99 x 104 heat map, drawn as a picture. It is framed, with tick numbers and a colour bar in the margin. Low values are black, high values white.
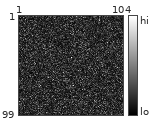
Most values sit low, with a long tail of high ones. No row or column stands out. No regular stripes run through it. There is no seam. Overall the values sit about 20% of the way up the scale. Fine speckle covers the field.
